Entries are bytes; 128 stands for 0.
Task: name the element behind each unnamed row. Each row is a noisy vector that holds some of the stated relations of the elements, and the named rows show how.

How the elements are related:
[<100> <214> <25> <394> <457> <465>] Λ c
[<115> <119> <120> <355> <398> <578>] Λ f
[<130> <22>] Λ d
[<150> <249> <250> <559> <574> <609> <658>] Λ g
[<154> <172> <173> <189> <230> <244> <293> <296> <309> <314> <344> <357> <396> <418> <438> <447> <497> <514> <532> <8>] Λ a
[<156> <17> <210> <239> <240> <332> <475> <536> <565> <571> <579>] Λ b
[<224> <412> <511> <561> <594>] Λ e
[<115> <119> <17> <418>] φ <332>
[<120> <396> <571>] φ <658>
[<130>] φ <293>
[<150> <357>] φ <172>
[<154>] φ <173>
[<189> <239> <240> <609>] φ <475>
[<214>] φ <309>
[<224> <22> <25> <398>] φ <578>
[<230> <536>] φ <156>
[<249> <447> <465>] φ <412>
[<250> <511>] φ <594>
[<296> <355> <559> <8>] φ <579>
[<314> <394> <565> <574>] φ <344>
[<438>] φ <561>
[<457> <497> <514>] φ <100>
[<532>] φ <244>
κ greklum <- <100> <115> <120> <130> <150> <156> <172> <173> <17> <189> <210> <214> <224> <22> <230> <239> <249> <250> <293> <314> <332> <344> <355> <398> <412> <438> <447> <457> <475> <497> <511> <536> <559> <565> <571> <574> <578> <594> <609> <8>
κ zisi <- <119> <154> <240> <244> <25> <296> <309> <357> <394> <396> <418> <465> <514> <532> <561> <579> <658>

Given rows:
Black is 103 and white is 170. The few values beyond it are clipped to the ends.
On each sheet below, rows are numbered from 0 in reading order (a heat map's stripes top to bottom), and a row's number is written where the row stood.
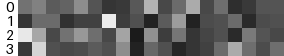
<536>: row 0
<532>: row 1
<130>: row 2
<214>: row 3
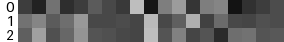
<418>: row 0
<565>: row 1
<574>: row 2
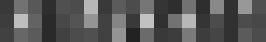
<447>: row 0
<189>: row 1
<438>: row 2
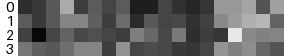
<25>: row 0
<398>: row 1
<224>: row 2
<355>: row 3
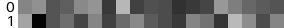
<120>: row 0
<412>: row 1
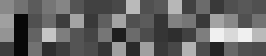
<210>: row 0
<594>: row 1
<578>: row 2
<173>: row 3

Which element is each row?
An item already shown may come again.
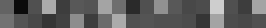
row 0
<561>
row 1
<511>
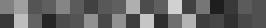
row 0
<17>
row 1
<189>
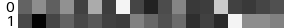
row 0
<119>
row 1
<224>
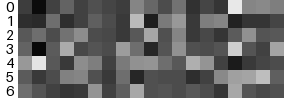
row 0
<224>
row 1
<418>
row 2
<559>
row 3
<561>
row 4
<609>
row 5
<398>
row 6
<511>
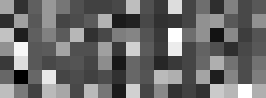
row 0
<156>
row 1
<465>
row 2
<332>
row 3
<239>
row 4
<214>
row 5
<579>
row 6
<22>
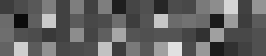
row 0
<100>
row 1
<658>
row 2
<511>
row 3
<240>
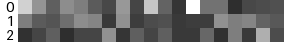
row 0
<475>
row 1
<355>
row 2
<8>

